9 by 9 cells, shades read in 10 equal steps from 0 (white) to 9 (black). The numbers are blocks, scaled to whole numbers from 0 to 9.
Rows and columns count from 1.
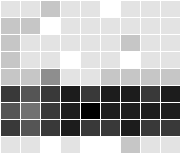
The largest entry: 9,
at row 7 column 5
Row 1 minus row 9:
0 0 2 0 1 0 -1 0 0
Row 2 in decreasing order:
2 2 1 1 1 1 1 1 0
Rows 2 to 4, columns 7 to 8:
1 1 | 2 1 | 0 1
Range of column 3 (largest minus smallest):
7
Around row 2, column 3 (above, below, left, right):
2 1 2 1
